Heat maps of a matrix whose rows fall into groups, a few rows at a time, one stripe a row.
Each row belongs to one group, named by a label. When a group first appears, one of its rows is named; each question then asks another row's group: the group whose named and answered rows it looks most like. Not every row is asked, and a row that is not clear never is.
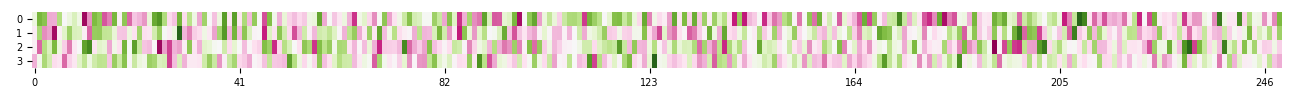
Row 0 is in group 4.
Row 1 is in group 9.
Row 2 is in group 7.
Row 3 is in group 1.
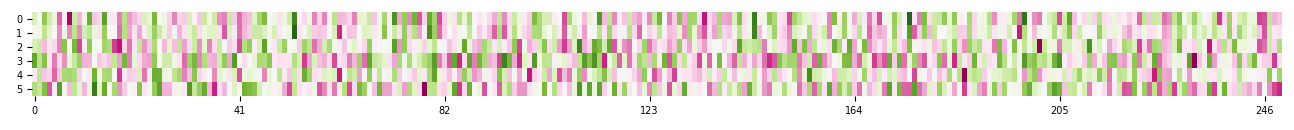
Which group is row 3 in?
4
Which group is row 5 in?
4
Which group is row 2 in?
9
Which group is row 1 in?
1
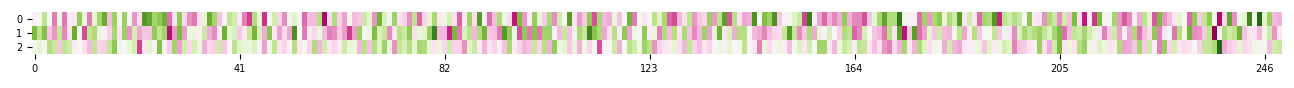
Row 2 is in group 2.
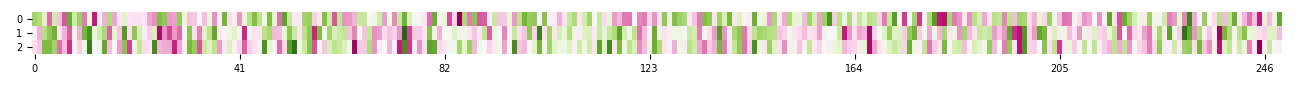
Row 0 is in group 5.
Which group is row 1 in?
7
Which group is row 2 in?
7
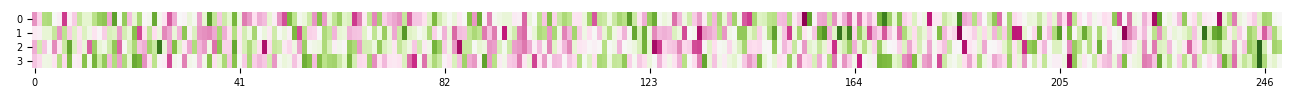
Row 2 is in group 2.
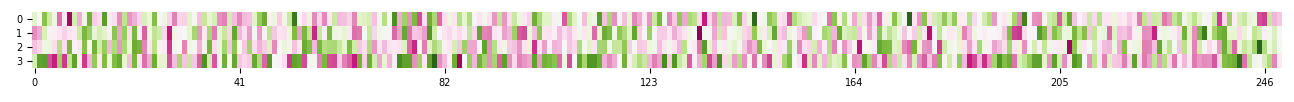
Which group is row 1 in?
7
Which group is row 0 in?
1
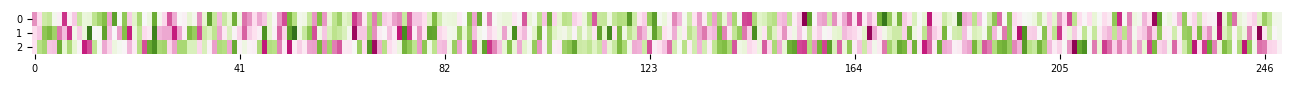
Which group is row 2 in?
4
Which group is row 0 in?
7
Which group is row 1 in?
7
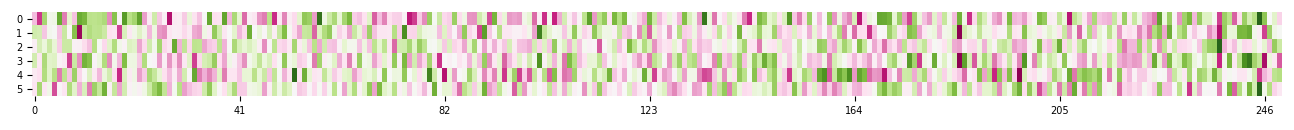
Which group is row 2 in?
2
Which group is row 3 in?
1
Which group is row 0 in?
7
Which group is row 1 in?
9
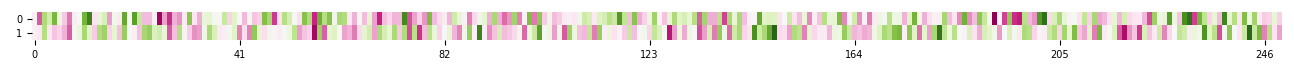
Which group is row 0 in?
7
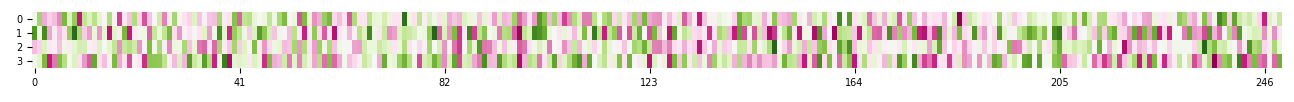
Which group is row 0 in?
9
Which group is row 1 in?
4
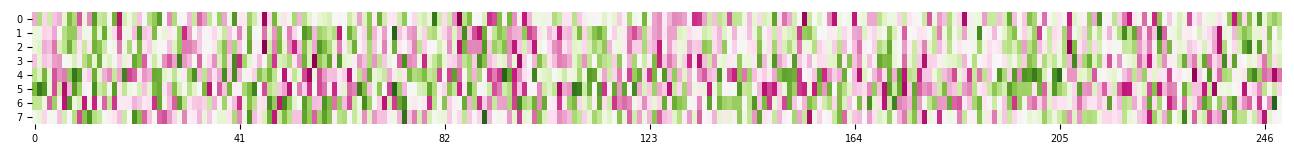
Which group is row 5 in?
4
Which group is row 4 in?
4
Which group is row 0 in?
2
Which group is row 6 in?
5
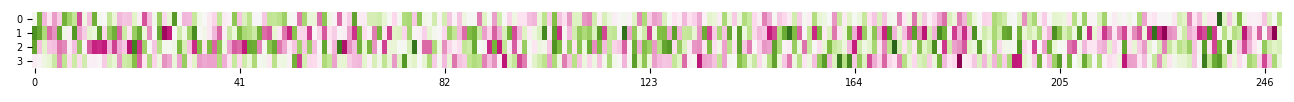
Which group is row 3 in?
2
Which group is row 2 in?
5
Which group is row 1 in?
4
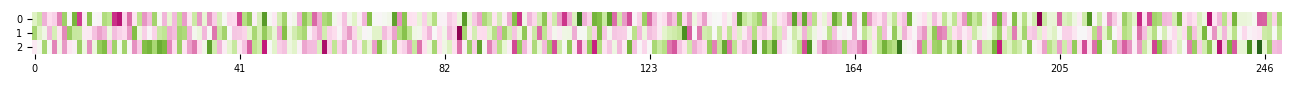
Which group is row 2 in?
1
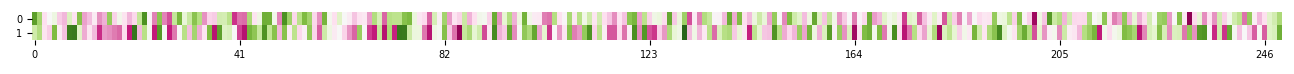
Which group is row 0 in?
5
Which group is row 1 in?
5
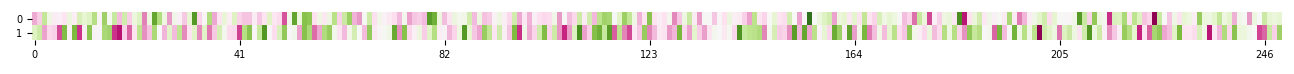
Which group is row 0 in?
7
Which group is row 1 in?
9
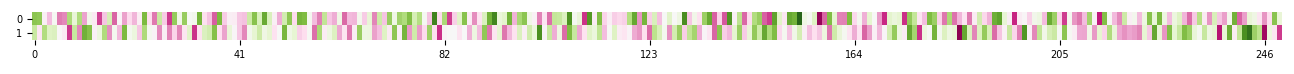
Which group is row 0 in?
5
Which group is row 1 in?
1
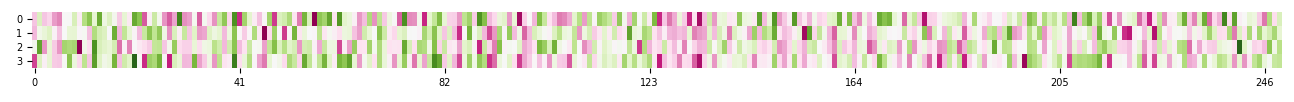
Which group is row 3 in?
2
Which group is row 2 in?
9
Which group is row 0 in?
9
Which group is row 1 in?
2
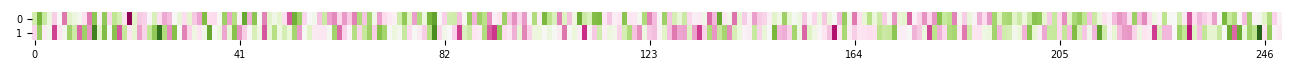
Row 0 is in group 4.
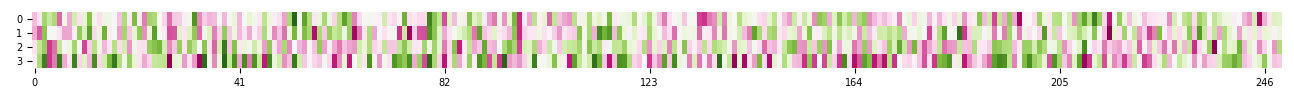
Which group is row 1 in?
7
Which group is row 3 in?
4
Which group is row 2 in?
4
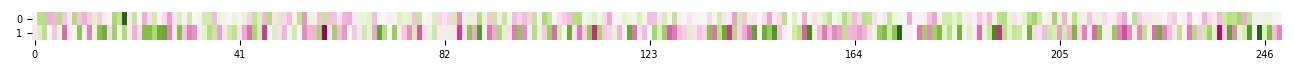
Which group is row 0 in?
4
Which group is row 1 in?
1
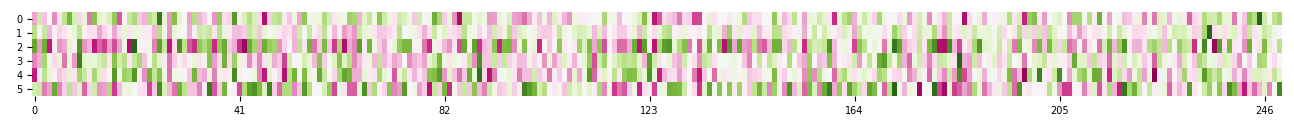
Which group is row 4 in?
2
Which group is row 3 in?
7
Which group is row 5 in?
5
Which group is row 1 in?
5
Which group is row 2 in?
5
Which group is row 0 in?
2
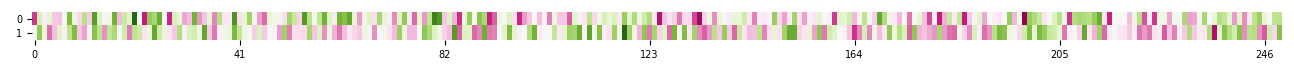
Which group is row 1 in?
4
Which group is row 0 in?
2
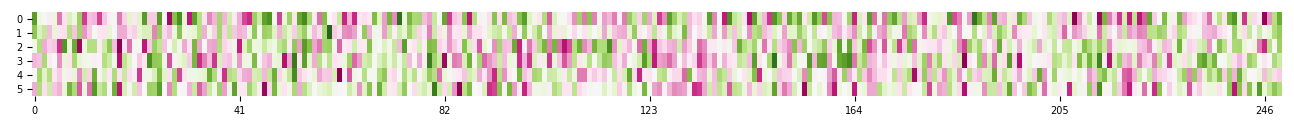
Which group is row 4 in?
1
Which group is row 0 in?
5
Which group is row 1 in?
5
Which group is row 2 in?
9
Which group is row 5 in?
2
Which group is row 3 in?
2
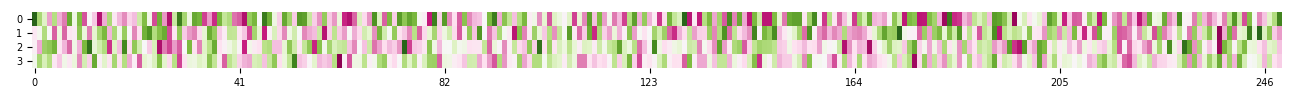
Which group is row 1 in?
1
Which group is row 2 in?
7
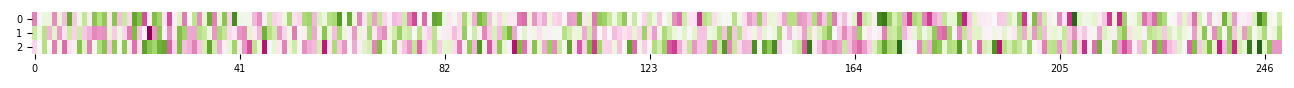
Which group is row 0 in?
7
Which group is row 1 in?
5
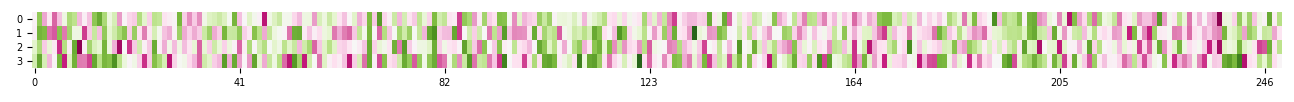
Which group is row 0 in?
9
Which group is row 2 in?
9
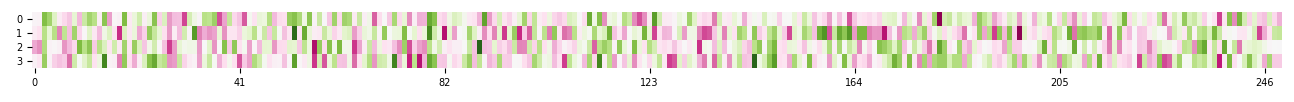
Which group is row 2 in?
7
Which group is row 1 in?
2
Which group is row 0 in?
1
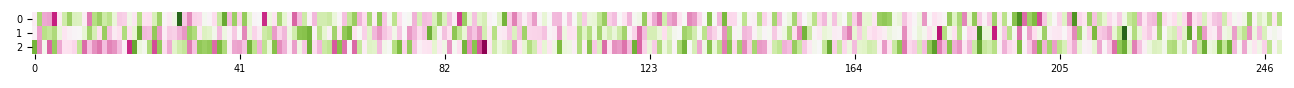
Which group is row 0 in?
9
